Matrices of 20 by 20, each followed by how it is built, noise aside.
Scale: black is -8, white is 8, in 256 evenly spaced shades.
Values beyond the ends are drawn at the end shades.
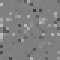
sparse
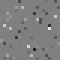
sparse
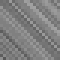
Toeplitz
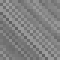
Toeplitz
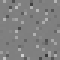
sparse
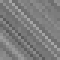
Toeplitz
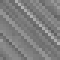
Toeplitz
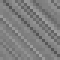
Toeplitz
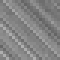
Toeplitz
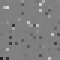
sparse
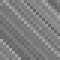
Toeplitz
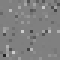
sparse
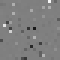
sparse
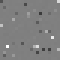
sparse
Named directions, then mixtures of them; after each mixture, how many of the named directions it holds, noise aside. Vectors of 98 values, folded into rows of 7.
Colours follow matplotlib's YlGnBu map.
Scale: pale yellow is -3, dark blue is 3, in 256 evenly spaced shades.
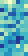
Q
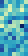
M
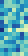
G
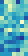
three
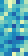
three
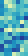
three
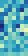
three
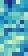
three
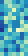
one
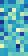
two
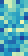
three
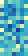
three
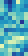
three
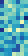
two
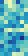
three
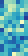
three
